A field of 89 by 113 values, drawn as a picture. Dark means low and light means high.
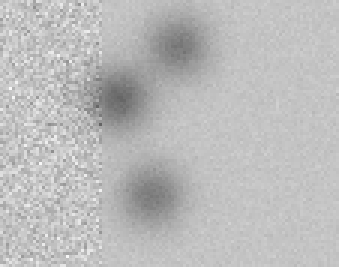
A vertical seam about 30% of the way across splits the table, and the right part is calmer. There are three dips. The values are skewed, with a long tail toward low values. No single row or column stands out from its neighbours.
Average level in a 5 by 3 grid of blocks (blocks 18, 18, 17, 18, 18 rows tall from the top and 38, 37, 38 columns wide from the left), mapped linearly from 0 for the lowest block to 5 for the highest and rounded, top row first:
5 1 5 / 3 0 5 / 4 3 5 / 5 1 5 / 5 4 5
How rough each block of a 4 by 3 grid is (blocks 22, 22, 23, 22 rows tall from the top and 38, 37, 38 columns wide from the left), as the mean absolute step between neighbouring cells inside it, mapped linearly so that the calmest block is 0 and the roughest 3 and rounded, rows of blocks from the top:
3 0 0 / 3 0 0 / 3 0 0 / 3 0 0
